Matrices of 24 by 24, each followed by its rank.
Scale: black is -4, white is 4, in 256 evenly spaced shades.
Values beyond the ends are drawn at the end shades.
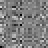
three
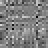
three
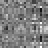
three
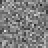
full rank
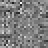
five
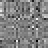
three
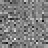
five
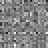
five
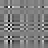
one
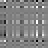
one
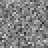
full rank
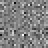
five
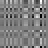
one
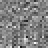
five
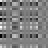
one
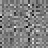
three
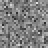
full rank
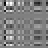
one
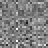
five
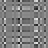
one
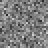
full rank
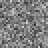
full rank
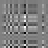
one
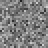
full rank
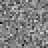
full rank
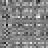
three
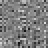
five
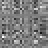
three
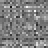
five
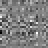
three
